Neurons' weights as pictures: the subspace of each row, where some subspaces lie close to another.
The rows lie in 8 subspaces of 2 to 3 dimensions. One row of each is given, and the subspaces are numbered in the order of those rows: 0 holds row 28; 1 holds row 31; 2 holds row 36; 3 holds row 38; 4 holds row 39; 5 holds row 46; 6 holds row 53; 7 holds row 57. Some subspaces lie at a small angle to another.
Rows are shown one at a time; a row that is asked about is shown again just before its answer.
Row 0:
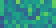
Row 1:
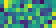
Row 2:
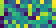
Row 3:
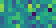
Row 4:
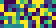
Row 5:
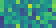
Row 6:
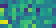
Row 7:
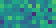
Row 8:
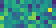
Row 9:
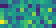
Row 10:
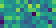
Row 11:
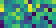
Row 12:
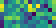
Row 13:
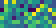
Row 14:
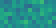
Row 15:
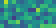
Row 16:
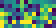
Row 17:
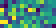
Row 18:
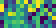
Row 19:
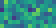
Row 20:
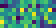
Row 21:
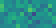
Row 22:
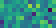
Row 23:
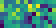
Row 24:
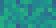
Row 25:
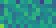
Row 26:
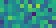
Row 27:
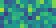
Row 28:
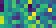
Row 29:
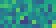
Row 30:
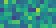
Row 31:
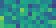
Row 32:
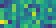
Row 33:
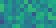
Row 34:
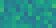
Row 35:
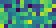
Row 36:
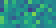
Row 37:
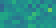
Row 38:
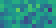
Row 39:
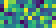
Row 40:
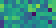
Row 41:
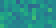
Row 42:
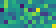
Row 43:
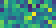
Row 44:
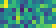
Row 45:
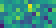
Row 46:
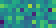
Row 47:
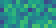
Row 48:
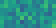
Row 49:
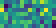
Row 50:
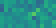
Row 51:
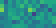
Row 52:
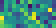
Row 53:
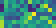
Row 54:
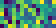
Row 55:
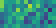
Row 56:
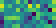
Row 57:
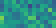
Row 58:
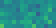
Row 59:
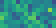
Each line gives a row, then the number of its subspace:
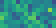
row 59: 7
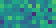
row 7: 5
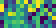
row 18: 4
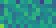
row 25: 1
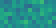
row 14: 4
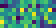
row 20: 5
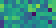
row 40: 6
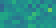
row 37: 0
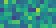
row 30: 0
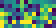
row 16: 3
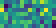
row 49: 4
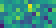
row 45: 3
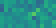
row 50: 4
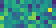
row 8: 7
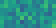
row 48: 3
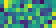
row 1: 4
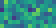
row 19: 0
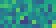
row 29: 3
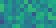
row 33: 2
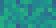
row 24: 1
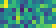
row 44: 5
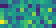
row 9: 6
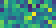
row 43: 5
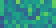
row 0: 1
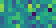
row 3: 0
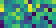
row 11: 3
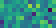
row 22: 5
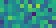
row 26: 5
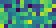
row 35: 4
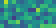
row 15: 0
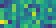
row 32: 0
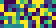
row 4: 4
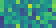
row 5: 1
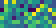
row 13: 2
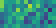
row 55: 4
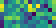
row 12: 6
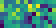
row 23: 3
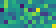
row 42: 6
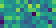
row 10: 6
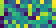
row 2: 1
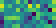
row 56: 6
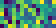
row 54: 1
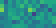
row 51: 2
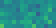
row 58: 3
